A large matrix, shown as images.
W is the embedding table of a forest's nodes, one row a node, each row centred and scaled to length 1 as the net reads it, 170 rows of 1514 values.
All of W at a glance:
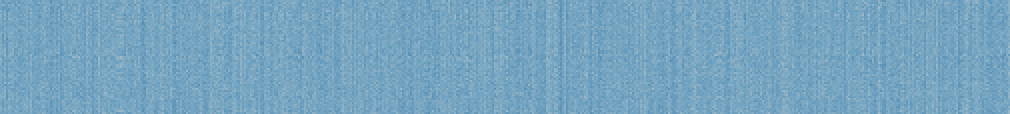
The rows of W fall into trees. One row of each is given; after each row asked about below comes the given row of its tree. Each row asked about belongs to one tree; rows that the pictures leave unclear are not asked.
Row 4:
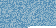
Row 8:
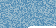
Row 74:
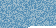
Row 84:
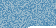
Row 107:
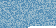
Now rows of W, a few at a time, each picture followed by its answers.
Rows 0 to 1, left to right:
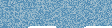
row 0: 107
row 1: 84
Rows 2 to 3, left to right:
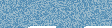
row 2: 74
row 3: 107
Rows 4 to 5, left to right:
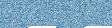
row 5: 107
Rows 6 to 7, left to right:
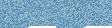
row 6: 74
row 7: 8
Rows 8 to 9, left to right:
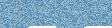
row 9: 84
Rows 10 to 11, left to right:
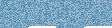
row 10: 107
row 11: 107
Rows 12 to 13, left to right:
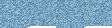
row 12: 84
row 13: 107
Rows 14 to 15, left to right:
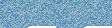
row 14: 84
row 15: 84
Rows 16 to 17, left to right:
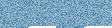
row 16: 8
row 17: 8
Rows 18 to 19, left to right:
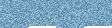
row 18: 74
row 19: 84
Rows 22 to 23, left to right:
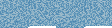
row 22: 74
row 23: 74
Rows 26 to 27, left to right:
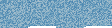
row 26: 84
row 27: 4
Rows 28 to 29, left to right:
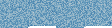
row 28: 74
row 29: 74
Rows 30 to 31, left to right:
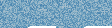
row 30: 8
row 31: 84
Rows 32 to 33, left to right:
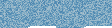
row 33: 74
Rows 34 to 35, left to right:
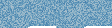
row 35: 84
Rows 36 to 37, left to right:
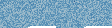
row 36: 84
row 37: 4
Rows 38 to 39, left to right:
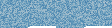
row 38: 8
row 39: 74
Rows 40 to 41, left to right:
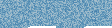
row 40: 74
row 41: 107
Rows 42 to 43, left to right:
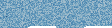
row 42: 84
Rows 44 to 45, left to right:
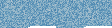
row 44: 84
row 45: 4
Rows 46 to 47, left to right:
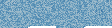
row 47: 107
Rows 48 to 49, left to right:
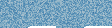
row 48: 107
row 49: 8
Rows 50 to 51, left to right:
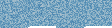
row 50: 74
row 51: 74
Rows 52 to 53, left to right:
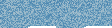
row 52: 84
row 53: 84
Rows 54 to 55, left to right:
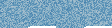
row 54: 84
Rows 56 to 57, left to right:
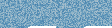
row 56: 8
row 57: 84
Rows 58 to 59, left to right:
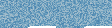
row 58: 74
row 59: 8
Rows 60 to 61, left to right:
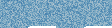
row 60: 107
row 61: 74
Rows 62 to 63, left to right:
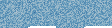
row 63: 74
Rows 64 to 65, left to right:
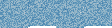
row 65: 84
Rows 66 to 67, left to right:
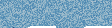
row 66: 84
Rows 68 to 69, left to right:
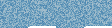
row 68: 8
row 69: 74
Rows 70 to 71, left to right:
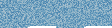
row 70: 4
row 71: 84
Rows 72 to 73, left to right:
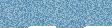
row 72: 8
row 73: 74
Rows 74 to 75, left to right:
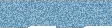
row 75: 8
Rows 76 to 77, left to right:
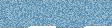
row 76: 8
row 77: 74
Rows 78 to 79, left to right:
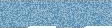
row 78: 8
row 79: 8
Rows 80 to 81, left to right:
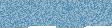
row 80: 74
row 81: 74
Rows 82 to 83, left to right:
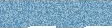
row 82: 74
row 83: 74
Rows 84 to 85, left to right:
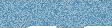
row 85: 84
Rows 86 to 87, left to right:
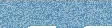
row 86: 84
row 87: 8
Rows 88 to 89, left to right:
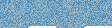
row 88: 84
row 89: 84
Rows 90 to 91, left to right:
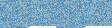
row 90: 8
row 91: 107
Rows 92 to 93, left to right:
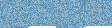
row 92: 8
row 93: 74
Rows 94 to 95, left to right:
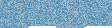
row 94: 107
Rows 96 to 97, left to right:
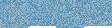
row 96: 84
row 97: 74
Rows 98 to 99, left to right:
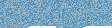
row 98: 84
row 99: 84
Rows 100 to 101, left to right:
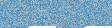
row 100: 8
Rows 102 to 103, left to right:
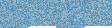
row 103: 74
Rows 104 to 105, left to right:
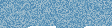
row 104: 84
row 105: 74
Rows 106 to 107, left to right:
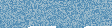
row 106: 74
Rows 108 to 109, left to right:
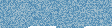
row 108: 84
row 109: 8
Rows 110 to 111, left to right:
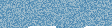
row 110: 84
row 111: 74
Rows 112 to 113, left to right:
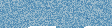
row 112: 74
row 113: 8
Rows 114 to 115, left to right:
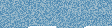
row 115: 84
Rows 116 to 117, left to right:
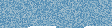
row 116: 4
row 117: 8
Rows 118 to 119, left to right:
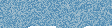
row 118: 84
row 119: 84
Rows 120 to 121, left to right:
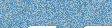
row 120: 74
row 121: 107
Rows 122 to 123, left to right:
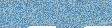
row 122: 4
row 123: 74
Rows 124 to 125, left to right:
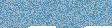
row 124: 84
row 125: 74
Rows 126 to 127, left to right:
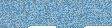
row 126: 107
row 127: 8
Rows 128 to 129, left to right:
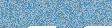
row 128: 107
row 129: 107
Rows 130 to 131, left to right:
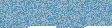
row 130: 74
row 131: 74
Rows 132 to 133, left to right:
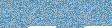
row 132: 4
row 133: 4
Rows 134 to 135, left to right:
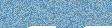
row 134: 8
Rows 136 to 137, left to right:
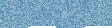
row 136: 84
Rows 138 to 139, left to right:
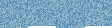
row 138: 4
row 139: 74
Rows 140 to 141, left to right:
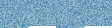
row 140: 4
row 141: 74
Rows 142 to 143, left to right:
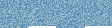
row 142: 4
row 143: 74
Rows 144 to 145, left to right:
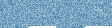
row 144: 8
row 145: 8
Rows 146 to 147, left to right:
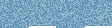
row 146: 74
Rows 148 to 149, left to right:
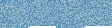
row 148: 84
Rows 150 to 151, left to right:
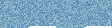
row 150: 84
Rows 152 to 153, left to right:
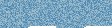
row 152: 107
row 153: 74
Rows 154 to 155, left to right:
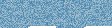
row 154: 84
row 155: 107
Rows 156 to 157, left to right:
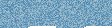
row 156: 107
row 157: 84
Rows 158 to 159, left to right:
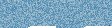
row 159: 74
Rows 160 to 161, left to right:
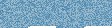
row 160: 84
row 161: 107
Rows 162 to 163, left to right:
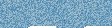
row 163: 84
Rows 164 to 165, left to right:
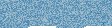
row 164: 74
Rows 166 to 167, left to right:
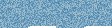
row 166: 84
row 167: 84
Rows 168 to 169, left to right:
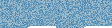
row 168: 107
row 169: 74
